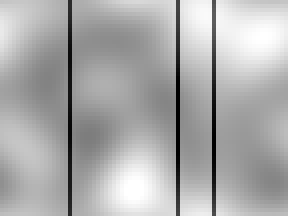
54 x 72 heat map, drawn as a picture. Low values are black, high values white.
Columns 18, 45 and 54 differ from the columns beside them. The values are skewed, with a long tail toward low values. Overall the values sit about 70% of the way up the scale.
